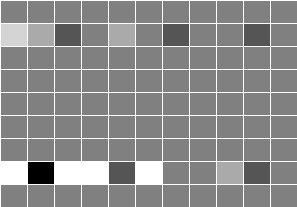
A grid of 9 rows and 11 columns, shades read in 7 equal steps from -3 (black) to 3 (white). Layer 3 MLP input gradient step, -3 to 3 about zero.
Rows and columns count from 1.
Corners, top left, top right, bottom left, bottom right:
0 0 0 0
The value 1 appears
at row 2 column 2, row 2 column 5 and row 8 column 9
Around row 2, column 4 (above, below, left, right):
0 0 -1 1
